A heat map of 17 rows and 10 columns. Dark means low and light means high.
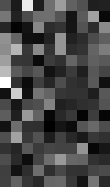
Histogram: skewed, a long tail of high values. Roughest part: middle left. Average level on the scale: 30%.
